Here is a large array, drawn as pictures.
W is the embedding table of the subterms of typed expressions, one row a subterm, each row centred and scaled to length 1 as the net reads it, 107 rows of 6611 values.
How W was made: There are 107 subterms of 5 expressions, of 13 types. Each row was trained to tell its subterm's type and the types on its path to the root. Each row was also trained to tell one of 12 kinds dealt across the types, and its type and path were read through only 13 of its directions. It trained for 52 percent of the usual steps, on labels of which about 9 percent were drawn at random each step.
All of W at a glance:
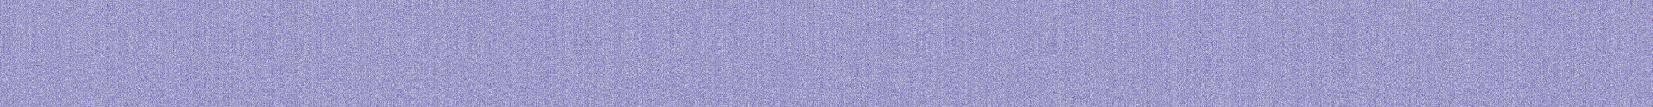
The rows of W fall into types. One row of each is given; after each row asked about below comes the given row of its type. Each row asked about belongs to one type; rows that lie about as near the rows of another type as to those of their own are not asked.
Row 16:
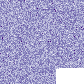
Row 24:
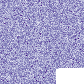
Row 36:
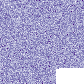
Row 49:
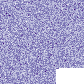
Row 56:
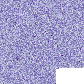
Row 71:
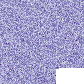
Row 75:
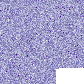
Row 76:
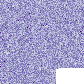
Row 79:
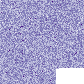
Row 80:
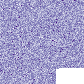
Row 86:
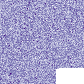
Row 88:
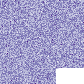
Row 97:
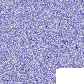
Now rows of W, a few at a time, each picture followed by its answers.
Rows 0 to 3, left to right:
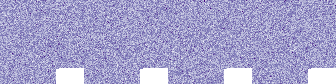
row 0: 56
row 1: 71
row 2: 88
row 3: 97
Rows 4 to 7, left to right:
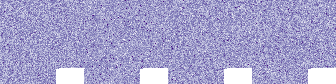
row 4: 56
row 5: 80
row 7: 56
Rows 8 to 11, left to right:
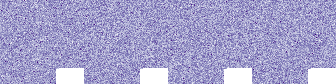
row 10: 75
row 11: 16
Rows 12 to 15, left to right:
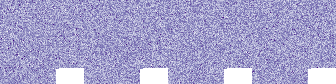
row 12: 49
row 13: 56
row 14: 71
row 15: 79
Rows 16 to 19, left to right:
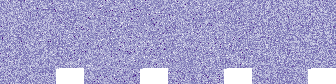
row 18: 76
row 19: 75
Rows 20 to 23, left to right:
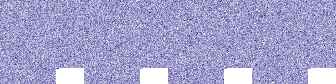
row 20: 16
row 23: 79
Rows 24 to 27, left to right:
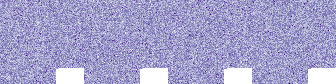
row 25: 76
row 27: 97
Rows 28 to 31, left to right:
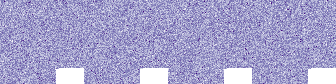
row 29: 36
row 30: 76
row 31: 97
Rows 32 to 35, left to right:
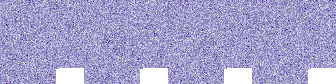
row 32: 86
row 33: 71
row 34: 36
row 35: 79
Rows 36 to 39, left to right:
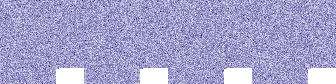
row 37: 71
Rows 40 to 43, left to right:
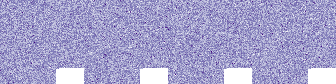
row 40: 97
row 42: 76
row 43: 36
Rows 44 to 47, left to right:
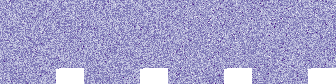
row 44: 36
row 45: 36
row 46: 56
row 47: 24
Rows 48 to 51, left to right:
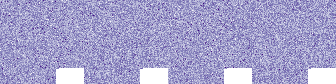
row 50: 36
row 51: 36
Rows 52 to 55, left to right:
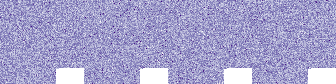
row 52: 24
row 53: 36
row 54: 88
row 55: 80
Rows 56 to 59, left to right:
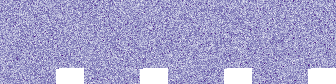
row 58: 16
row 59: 76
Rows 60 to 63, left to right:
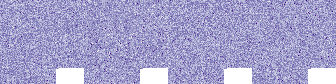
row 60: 76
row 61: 80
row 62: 79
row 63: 75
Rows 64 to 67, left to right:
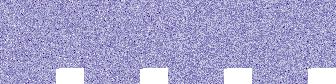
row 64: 76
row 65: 75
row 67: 79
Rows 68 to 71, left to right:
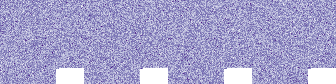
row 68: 97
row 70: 56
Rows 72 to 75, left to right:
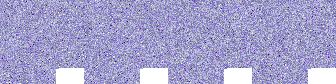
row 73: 76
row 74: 80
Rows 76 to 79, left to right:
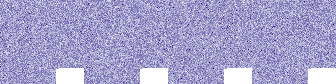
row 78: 79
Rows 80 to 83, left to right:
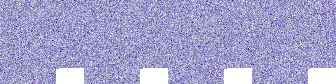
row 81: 71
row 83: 24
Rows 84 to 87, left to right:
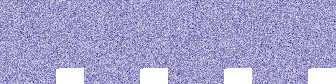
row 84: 97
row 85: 97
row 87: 80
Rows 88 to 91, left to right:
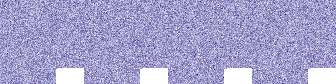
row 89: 16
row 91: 16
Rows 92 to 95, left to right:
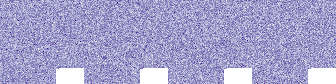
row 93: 97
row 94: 16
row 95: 16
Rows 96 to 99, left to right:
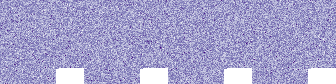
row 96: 71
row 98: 80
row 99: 88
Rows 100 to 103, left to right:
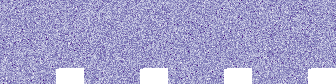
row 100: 75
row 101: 56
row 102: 56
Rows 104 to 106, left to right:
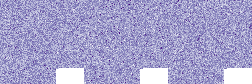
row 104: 88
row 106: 75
